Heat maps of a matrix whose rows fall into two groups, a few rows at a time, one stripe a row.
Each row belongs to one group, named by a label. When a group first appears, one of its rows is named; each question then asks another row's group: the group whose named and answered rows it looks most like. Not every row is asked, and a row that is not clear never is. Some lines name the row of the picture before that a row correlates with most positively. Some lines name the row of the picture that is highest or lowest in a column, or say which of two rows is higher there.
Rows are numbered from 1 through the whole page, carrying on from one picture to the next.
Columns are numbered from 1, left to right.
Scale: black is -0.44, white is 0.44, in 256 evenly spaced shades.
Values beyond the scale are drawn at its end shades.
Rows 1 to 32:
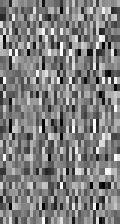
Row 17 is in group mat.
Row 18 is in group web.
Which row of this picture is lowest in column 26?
29
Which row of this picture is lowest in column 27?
8
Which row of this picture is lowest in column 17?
23
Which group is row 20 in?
mat
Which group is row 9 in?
web
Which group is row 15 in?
web
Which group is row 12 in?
mat
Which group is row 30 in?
web
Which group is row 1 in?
web
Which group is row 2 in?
mat
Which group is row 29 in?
web
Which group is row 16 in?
mat
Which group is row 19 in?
web
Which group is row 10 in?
web
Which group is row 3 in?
web
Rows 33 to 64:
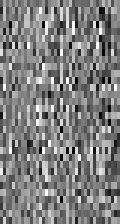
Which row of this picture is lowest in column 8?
63
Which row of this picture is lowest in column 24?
39
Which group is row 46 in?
web
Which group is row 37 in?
web
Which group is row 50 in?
web
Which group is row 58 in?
web
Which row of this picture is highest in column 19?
54
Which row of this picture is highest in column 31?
54
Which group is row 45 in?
mat
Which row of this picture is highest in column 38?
40
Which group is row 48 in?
web
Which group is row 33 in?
mat
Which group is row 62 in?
web
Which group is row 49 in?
web
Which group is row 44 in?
web
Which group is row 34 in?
web
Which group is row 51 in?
mat
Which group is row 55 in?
mat
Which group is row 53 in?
mat
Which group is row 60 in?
web
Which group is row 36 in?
web
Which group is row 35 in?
web
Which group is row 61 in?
mat
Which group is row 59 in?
web
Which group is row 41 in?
web
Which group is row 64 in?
web
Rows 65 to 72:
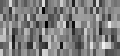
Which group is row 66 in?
web
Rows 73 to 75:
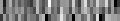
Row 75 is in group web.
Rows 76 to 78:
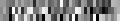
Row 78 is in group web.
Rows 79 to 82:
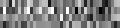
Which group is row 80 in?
web
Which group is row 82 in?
mat
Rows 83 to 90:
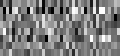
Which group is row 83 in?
web
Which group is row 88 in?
mat
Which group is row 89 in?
web
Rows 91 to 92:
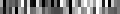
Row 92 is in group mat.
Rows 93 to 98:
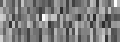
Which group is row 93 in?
mat
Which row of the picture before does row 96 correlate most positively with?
92
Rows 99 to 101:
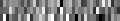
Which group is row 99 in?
mat
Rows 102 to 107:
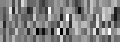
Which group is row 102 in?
mat
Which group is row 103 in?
mat
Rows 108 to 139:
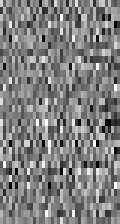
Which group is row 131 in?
mat
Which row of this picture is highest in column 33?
117
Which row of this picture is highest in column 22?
132
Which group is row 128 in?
web
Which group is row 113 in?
web
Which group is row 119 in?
mat
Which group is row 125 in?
web
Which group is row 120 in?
mat
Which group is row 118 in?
web
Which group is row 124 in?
mat
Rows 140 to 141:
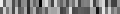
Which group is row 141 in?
mat
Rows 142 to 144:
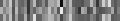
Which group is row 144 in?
mat
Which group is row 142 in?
mat
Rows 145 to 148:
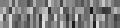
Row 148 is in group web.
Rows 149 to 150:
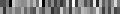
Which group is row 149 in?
web
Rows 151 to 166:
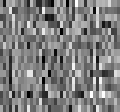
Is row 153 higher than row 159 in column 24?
Yes
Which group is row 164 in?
mat
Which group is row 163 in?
web
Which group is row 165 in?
web
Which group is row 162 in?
web
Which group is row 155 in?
mat
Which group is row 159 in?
web
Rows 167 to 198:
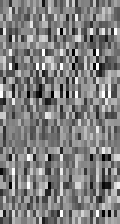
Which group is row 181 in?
web
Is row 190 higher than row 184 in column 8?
Yes
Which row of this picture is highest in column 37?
180
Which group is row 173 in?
web
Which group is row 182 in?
mat
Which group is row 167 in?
web
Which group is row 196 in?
mat
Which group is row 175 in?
web
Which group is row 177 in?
web
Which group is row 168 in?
mat
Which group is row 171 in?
mat
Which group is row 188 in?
mat
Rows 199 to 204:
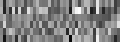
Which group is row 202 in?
web
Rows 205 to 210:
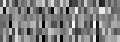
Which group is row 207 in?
web
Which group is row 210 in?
web
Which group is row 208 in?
web
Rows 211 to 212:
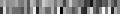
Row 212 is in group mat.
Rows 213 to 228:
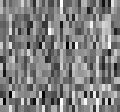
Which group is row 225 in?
mat
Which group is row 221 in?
web
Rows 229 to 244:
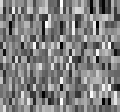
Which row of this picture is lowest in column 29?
235
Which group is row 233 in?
web
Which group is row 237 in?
mat
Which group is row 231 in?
mat
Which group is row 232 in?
web
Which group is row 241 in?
mat
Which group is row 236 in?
mat
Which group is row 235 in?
mat
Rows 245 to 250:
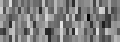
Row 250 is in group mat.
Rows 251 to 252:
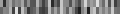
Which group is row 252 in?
mat
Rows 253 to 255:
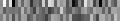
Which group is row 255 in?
mat
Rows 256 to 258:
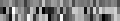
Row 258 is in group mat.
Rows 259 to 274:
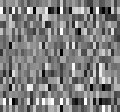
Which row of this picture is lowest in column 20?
260
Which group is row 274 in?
mat
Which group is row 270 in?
mat
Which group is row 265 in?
web
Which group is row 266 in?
mat
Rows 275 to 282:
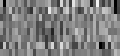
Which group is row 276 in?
mat
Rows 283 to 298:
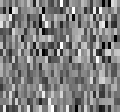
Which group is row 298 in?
web
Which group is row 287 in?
web
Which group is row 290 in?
web
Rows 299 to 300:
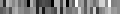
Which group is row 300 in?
web
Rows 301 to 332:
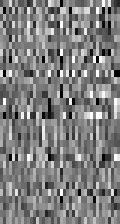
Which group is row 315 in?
mat
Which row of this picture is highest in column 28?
308
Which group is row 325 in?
mat
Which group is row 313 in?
mat
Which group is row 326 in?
mat
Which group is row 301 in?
mat
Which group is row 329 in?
mat
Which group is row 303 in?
web
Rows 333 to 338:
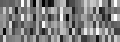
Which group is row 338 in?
mat
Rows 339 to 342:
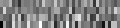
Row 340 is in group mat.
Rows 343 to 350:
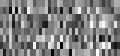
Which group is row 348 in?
web
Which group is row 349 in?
mat
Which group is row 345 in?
mat
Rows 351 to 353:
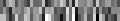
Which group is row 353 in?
web
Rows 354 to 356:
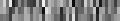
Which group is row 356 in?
web
